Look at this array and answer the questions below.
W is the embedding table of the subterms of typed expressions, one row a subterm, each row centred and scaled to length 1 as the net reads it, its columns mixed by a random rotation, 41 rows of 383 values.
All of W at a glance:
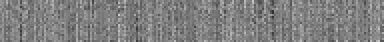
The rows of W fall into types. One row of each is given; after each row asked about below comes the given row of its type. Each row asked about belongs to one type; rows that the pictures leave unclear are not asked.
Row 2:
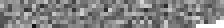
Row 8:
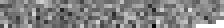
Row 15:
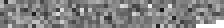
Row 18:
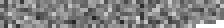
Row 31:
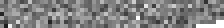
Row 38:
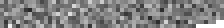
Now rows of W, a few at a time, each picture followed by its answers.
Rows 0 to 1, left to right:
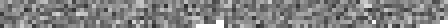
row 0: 2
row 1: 2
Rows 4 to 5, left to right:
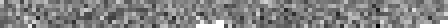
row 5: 8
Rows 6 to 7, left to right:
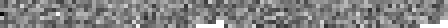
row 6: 31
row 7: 8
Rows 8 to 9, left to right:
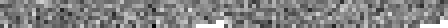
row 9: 8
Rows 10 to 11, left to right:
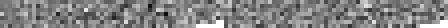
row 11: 2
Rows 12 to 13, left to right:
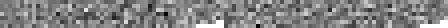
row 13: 2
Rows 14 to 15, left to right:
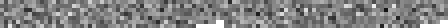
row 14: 38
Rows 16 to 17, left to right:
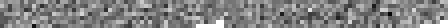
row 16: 2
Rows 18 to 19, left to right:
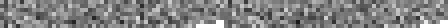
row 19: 15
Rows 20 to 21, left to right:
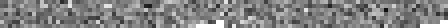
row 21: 15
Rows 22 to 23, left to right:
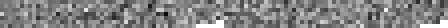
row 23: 31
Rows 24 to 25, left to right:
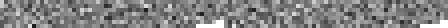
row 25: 38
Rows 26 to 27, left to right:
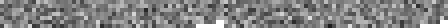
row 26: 8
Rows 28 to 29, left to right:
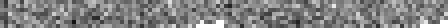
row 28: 18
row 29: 8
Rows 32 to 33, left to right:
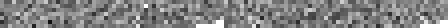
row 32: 31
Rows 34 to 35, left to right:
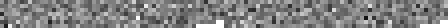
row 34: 31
